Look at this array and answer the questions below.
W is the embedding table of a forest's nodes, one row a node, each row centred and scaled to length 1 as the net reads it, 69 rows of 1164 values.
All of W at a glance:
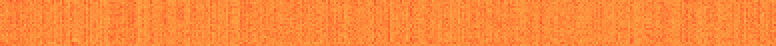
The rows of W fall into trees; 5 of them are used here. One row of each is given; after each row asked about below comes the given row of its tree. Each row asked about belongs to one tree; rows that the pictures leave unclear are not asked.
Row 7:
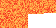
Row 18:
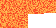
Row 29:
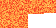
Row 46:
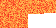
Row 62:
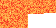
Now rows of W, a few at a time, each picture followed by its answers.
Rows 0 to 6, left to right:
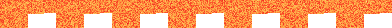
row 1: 7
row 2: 18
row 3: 62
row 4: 62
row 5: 7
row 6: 29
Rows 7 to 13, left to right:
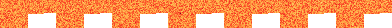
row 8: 18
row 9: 46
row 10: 62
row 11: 18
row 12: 7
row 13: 29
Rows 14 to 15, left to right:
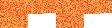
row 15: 7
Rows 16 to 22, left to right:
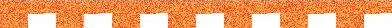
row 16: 29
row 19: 7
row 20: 62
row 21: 62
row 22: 29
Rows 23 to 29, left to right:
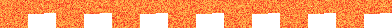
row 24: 29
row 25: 62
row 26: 7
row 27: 7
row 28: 46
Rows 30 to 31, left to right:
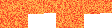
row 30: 7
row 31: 18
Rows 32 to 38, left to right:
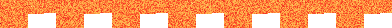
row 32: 62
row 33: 7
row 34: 29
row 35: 7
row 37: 18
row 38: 18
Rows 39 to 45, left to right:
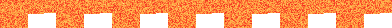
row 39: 7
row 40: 29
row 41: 18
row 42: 62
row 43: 29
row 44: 62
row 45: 7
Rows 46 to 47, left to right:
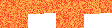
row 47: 7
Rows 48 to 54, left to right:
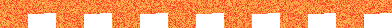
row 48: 29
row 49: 18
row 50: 62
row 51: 62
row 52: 62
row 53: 18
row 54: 29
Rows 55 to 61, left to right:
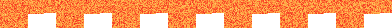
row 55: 62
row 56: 18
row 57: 62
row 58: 7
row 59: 62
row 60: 62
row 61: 7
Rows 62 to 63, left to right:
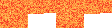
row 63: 46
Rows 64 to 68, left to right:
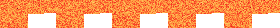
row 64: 46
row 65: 7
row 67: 29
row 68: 18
